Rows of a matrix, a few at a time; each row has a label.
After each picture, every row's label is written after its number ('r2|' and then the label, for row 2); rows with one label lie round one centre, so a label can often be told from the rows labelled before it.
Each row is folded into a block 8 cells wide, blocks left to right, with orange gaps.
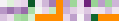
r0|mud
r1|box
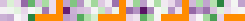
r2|box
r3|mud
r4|mud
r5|mud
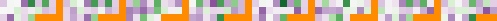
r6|box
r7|box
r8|mud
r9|box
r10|box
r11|mud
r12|box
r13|box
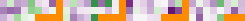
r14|mud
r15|box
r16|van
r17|box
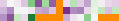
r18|box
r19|mud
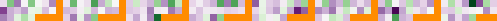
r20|mud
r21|box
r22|box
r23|box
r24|van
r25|mud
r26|mud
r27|box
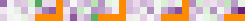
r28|van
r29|box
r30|van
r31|van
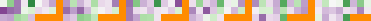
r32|mud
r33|mud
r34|mud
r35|mud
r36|box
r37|box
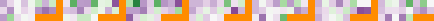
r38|van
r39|mud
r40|mud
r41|van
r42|box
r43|van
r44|box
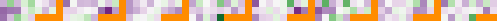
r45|mud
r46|van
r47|van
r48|box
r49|van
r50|mud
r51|van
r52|box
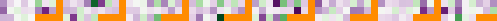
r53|van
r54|box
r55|box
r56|box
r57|box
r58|van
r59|van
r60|mud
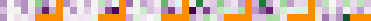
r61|van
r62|van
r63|van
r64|mud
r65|mud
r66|box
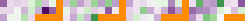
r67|van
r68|box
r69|van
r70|mud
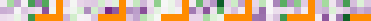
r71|box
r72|van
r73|mud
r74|mud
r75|box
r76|box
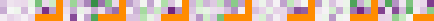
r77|van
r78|box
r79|van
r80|box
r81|van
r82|van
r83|mud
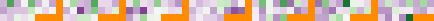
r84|mud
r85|mud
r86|mud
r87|van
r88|box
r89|mud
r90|box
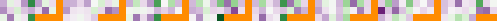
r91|box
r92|van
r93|box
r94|box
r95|box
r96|box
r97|mud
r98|van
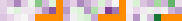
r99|van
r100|van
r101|box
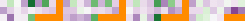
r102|box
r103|box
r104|box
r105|van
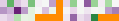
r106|mud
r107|box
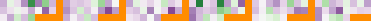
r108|box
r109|van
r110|van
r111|mud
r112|van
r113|mud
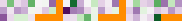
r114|mud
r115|mud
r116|box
